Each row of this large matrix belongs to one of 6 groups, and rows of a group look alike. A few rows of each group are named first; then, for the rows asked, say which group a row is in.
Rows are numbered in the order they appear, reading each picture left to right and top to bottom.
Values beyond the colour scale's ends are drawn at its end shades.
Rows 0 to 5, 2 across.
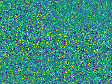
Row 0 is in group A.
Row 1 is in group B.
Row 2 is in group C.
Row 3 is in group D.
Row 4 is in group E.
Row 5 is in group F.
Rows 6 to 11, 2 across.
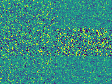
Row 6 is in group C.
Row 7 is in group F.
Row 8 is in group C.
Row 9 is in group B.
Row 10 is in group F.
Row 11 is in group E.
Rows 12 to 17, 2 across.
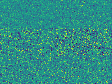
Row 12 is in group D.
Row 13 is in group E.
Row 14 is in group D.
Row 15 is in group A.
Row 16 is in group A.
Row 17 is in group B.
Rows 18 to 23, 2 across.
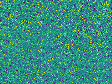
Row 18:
D
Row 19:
F
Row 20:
D
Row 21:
B
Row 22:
A
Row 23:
D
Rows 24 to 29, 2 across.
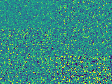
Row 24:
E
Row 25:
B
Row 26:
F
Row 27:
B
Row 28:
F
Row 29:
E
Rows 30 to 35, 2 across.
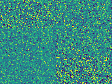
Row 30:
A
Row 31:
F
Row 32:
C
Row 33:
A
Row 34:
A
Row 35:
A
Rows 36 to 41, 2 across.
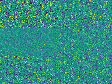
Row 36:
B
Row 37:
A
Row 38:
A
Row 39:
B
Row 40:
E
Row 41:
B
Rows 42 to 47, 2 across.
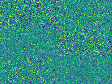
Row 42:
F
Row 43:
D
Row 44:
E
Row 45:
C
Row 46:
B
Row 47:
F
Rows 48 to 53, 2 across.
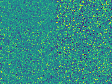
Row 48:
D
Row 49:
F
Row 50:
D
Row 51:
A
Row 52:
D
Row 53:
C
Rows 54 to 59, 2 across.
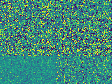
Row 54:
F
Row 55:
E
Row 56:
E
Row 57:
E
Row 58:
F
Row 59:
F
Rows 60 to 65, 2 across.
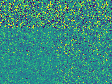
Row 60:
F
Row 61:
F
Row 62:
C
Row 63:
B
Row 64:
C
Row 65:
B
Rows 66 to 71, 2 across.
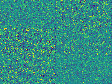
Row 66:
F
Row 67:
E
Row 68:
E
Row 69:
B
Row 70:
C
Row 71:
C
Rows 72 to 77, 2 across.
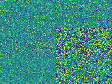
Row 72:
E
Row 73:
C
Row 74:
A
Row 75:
F
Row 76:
D
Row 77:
D
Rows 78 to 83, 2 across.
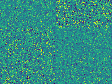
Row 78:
B
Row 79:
D
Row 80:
B
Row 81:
A
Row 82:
C
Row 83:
E
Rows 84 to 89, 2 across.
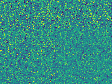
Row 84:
F
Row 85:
A
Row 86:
F
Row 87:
F
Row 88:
E
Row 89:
D
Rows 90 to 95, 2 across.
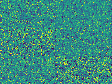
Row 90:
D
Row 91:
E
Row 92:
F
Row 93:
E
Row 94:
F
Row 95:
D
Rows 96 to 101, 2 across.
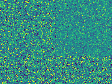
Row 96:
E
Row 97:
C
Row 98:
F
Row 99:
F
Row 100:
E
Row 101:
E
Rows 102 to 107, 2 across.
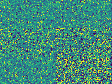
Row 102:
D
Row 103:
E
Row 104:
D
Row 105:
E
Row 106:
B
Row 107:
F
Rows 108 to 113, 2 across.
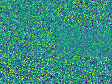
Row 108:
D
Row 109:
B
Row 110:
F
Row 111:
F
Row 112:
D
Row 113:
A
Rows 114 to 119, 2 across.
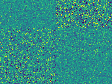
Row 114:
F
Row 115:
C
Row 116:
C
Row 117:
D
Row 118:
E
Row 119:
A
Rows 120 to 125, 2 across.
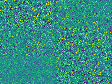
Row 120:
E
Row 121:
D
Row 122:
A
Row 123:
C
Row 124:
F
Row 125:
A
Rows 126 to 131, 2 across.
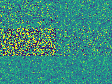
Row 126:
D
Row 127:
F
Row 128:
A
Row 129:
A
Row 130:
D
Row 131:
C
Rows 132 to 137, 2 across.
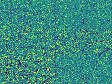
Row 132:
C
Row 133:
F
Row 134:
E
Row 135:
D
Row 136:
E
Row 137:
A
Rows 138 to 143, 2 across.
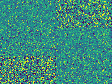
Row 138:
B
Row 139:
C
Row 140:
A
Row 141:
F
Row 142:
F
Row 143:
B
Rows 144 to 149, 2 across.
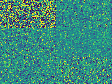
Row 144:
F
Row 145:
E
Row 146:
C
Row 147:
F
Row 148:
F
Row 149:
B
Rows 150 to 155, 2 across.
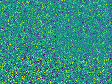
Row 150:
B
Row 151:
C
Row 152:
F
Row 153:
B
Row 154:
B
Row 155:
C
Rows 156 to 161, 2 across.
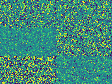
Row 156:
F
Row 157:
B
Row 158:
C
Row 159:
B
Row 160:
E
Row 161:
D
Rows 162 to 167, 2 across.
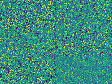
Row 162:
A
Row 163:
F
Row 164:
E
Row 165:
A
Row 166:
D
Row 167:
B
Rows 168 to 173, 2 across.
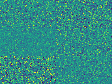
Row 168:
E
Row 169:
A
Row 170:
B
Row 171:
F
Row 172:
E
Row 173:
A
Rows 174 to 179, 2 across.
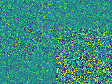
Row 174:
A
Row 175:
D
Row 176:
A
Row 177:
C
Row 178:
C
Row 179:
D
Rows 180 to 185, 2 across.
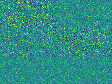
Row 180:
B
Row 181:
D
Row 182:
C
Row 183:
C
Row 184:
B
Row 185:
B
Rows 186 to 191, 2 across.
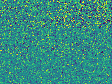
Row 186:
E
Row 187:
F
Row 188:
F
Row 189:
A
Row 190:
B
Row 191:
E
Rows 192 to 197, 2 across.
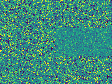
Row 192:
C
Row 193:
E
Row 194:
D
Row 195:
A
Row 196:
A
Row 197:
D
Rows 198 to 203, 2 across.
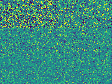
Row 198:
A
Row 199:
C
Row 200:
A
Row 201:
D
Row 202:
A
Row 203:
F
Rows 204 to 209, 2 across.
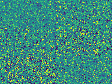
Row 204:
A
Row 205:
D
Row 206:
E
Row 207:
D
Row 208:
B
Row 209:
A
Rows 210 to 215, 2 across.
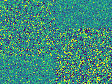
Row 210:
E
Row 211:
C
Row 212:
D
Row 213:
B
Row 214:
C
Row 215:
F
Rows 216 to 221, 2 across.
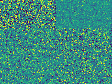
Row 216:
A
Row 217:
E
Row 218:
E
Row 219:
C
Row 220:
D
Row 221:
A
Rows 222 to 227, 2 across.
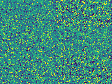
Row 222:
A
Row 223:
E
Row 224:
C
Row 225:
C
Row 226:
A
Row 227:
E
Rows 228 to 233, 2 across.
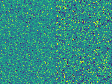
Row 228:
C
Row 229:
D
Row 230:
A
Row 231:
D
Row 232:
A
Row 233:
F
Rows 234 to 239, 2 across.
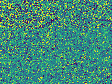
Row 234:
D
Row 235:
A
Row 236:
F
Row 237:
C
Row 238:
D
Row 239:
E
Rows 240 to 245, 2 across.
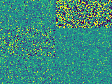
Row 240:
F
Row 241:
D
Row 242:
B
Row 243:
C
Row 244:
E
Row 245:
A
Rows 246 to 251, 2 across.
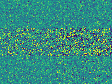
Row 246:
C
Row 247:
F
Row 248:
B
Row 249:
E
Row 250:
B
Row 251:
D
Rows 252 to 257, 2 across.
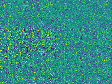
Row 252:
F
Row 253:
A
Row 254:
F
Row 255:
F
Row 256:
E
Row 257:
F
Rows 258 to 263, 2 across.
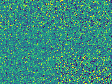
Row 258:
F
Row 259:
E
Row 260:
E
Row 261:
F
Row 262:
E
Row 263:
E
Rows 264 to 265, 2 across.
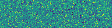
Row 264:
B
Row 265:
C
